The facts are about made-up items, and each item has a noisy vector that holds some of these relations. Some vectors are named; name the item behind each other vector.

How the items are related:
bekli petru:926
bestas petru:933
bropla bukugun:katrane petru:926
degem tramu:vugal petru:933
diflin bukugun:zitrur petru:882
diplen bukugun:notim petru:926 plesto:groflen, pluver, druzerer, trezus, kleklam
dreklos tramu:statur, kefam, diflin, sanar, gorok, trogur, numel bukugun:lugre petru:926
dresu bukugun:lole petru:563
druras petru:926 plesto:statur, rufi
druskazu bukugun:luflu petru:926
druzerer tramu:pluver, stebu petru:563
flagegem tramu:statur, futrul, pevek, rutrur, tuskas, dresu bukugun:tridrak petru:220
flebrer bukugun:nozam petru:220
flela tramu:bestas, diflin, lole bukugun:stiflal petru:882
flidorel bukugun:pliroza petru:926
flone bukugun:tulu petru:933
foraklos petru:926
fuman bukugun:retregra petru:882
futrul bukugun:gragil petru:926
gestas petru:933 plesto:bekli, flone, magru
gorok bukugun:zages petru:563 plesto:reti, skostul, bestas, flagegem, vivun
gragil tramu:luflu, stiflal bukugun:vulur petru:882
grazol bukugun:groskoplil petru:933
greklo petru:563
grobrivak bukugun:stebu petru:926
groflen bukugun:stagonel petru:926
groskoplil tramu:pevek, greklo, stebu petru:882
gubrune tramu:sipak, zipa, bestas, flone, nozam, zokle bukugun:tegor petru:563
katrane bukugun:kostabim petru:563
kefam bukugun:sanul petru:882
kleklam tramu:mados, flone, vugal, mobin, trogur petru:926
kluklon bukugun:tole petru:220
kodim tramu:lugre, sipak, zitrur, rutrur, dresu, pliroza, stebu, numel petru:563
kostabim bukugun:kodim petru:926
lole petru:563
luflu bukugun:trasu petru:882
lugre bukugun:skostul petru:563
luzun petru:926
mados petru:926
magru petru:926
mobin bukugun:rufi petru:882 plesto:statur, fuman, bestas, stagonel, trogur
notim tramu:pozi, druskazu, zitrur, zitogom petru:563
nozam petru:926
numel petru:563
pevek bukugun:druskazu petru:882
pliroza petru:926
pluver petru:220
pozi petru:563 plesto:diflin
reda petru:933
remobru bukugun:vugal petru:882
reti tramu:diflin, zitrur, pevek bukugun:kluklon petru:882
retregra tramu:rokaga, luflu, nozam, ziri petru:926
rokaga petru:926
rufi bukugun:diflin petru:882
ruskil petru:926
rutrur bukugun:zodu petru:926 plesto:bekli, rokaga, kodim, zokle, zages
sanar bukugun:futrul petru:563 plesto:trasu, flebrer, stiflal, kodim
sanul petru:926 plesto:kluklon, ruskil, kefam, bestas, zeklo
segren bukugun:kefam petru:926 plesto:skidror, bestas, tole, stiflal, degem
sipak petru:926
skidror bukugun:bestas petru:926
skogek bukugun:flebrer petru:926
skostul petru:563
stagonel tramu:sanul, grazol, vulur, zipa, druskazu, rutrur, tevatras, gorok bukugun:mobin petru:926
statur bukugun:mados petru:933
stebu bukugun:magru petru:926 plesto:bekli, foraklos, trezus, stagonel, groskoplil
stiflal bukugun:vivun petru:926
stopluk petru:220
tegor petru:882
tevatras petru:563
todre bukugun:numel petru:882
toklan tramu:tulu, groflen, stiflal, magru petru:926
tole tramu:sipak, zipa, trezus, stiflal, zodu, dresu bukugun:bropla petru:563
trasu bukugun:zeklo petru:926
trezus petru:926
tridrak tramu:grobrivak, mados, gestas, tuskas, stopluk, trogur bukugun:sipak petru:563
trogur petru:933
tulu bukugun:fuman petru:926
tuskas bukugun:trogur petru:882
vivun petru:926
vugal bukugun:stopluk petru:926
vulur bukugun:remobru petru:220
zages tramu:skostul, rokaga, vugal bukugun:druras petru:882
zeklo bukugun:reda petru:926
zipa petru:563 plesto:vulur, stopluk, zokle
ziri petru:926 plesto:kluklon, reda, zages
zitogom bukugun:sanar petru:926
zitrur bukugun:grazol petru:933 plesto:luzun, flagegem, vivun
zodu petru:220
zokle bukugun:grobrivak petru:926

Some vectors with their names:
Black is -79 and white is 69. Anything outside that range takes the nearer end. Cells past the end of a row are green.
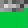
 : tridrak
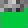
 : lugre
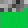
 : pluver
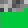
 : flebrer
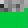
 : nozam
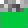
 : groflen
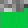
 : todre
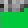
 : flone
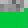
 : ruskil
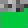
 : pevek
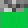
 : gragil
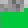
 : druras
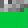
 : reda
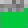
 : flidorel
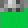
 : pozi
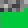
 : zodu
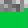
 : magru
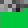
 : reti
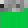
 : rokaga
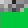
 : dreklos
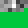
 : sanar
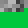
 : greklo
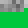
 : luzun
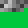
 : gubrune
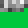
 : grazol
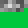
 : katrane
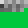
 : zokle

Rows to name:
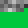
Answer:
luflu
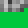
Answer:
gestas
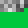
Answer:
mobin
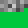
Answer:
kefam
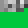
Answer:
diflin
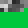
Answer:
flagegem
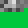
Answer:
zipa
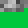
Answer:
lole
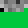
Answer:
stopluk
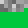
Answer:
mados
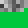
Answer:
retregra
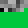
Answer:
vulur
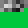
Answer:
kodim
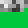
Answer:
stagonel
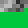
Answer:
druzerer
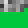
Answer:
degem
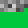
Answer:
tuskas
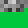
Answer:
dresu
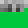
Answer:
rutrur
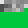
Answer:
vugal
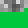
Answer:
toklan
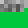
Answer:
trezus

